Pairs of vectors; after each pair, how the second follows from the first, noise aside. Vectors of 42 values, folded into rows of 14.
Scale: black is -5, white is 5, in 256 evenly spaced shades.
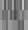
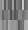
copied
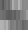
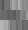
copied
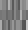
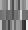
scaled up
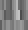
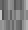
wrapped around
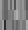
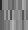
wrapped around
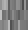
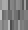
copied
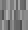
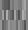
wrapped around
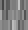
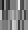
scaled up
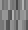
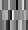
scaled up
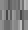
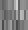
wrapped around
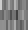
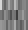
copied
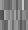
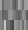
wrapped around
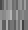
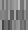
wrapped around
